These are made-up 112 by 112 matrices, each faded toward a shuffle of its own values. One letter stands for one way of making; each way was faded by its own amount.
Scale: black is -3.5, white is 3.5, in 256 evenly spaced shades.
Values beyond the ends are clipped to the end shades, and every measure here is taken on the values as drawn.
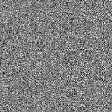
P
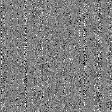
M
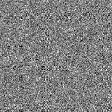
P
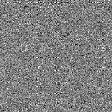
P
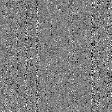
M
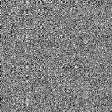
P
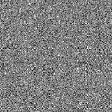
P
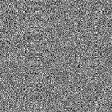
P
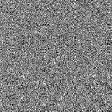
P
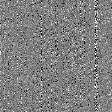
M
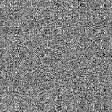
P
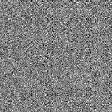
P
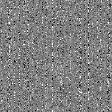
M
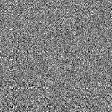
P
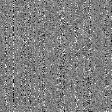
M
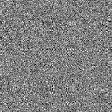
P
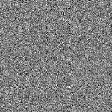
P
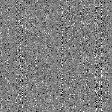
M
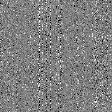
M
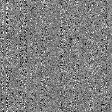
M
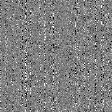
M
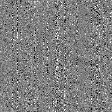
M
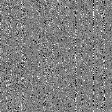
M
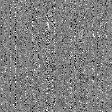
M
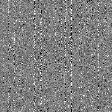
M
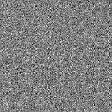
P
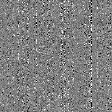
M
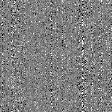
M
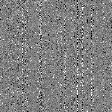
M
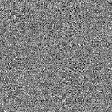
P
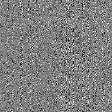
M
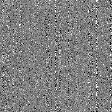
M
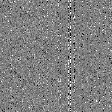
M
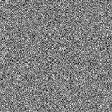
P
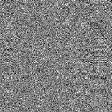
P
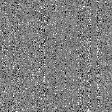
M
